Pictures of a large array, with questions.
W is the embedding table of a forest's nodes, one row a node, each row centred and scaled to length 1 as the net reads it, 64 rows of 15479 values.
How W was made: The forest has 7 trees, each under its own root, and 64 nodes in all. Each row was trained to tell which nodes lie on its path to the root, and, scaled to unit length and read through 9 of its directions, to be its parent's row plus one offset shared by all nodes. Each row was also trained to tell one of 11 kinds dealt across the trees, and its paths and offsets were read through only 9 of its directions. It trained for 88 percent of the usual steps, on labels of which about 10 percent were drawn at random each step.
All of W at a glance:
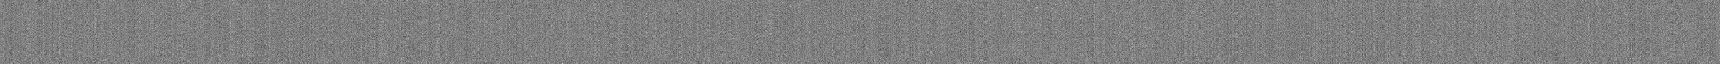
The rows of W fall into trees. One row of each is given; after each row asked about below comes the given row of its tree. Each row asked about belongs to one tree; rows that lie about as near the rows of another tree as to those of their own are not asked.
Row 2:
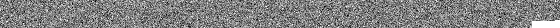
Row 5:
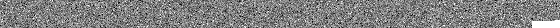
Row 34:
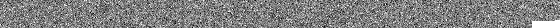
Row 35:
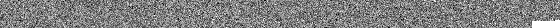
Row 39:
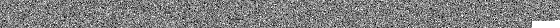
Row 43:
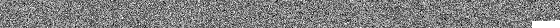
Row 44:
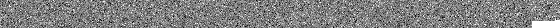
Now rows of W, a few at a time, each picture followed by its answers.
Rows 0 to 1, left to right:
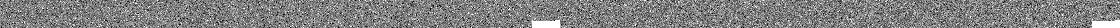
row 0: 43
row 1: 44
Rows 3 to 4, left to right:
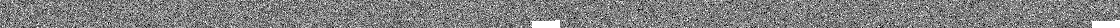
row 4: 43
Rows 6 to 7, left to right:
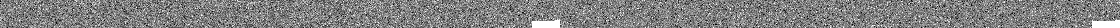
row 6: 34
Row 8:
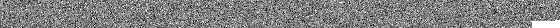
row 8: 5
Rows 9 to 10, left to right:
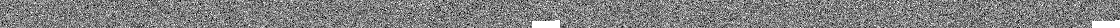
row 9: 39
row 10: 43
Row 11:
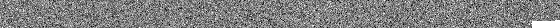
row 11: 43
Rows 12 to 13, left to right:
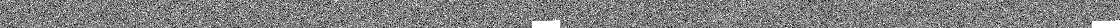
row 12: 34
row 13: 44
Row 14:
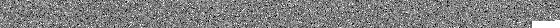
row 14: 44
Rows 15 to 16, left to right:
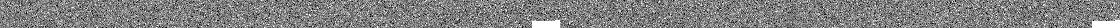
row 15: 5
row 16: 34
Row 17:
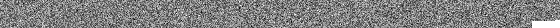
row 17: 5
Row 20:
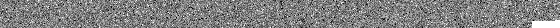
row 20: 34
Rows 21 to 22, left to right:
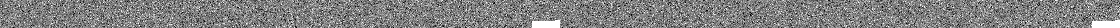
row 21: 44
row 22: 44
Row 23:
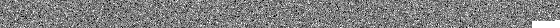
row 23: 44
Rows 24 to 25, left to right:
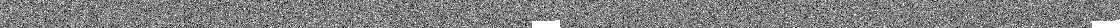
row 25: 5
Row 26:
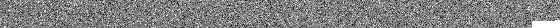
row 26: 44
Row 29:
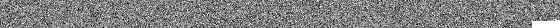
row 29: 43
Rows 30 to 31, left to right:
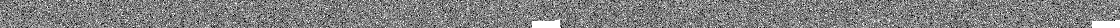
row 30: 34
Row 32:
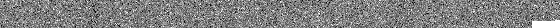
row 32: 43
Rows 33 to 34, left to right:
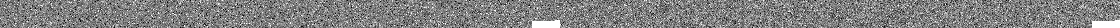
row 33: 44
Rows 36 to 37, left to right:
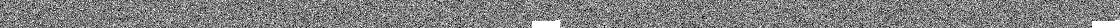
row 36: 44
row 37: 34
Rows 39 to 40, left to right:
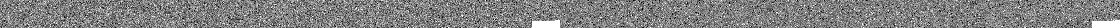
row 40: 43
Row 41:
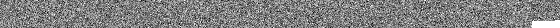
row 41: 2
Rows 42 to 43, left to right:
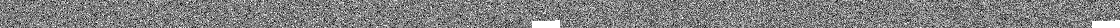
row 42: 5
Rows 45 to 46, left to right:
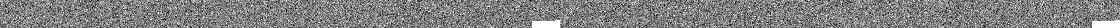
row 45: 43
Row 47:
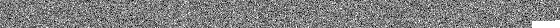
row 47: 43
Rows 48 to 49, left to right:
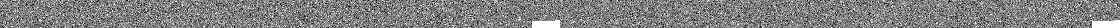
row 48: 35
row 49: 43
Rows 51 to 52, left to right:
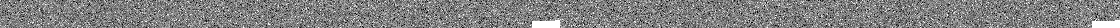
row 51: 34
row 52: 34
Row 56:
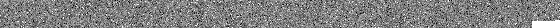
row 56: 35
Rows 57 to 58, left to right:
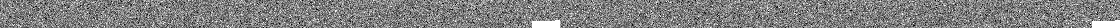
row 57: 5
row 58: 2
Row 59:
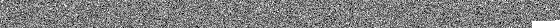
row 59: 5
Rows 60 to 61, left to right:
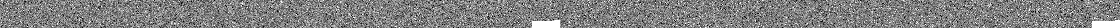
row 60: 5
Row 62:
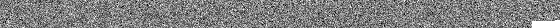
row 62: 2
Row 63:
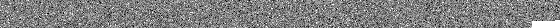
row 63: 2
